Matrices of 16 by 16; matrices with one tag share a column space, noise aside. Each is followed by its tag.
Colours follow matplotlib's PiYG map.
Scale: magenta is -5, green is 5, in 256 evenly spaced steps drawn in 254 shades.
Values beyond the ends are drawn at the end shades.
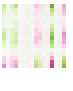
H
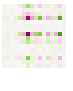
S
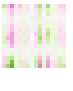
H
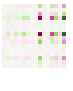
S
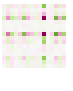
S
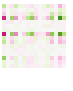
S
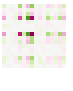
S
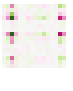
S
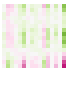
H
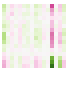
H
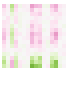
H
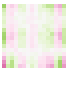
H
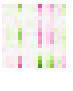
H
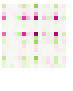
S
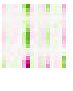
H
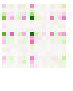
S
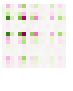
S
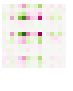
S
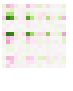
S
